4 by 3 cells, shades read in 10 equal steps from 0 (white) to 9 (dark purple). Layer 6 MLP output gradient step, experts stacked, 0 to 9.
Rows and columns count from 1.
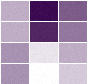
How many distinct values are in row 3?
3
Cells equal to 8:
1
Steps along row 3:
down up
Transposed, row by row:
3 3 4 4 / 9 8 1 0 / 6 5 3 2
